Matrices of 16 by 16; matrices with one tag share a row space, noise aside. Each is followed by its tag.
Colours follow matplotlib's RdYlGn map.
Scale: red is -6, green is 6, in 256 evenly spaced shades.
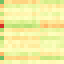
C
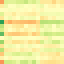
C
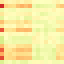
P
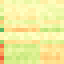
C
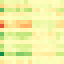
P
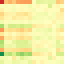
P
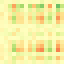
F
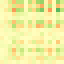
F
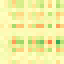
F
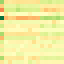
C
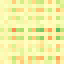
F
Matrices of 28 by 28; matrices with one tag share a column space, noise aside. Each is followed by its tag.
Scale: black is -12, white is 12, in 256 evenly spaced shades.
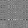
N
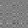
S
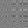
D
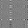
N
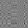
S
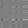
N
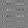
D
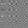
D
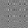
D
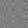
D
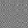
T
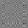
S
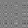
S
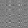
T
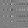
D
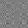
S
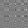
D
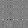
N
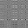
N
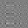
S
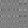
D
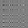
T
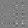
S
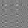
T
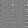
T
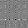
N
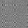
T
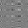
D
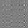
T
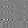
N
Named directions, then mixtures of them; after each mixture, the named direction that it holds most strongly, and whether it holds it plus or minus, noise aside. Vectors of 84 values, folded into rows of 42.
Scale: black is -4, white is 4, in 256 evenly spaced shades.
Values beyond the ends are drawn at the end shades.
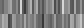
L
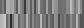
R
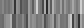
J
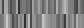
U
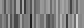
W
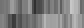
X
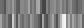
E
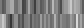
R, plus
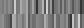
J, minus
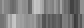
X, minus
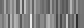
W, minus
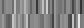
J, minus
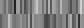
J, plus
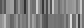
J, plus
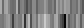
U, plus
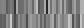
J, plus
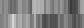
X, minus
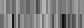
E, minus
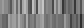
L, minus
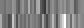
E, plus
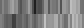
X, plus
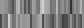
E, minus
